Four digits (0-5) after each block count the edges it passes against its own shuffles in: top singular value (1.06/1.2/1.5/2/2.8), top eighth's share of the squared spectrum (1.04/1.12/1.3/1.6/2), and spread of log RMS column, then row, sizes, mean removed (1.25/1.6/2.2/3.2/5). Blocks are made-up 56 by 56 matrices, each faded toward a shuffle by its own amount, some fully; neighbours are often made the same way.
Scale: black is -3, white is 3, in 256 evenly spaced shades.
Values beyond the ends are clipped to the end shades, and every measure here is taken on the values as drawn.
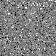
1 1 0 1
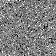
0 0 0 0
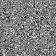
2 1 0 2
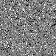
0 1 0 1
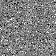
1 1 0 0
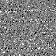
2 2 0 2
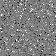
1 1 0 0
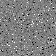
0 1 0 0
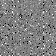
3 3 2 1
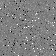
0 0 0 0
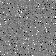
2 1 0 0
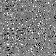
3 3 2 1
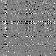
4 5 2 3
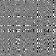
4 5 3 3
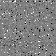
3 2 1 1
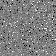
1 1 0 0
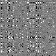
4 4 3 2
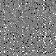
3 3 2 1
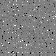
2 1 1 0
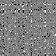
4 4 2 2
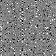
3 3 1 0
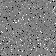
1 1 0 0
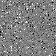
2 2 1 1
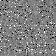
2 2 0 1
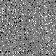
3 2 1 0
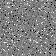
0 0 0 0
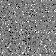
2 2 0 1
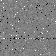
3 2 0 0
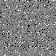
2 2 1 1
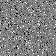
2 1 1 0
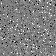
0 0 0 0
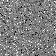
0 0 0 0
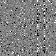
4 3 2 1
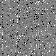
3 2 2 0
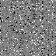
3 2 2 0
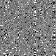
3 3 2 1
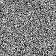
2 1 0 0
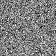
1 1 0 0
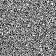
1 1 0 0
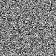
2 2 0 1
